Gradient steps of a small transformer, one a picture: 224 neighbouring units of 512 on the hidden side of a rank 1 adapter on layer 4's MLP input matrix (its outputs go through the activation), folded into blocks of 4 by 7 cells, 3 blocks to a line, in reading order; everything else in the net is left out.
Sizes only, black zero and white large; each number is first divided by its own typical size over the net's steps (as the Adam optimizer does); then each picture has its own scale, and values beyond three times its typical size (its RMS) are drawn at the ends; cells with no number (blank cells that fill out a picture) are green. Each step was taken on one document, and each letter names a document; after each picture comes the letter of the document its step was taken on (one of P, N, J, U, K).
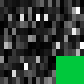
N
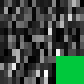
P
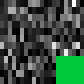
P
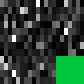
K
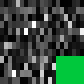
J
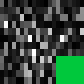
J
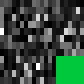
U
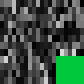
P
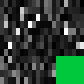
K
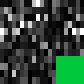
U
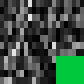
P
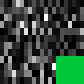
J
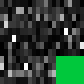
K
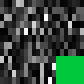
J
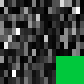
N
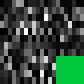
J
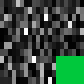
J
